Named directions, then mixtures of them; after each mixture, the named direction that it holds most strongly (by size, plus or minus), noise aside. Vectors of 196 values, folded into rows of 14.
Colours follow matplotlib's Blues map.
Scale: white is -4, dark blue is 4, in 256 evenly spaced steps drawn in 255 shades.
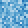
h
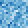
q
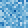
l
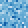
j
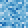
j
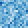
q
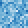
h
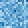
l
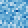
q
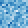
q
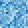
q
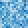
h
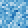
q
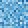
l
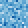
j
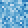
h
